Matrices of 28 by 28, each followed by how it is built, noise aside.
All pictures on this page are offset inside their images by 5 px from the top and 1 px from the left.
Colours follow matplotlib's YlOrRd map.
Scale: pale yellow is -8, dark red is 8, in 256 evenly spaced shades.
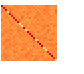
diagonal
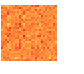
low rank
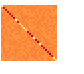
diagonal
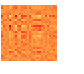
low rank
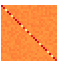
diagonal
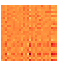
low rank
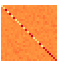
diagonal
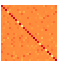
diagonal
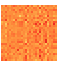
low rank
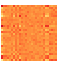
low rank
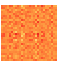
low rank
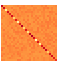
diagonal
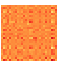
low rank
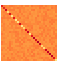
diagonal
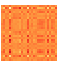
low rank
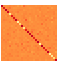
diagonal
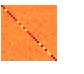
diagonal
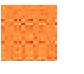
low rank
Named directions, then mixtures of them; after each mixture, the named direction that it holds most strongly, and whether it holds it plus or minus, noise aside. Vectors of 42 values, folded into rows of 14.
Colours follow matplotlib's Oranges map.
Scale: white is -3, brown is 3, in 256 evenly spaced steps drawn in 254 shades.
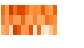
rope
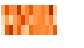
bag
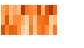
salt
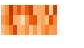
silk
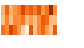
salt, plus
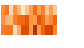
rope, minus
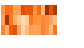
salt, plus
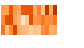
silk, plus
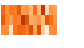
rope, plus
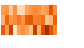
rope, minus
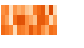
silk, minus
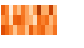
silk, minus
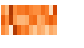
rope, plus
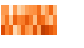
rope, minus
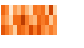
silk, minus
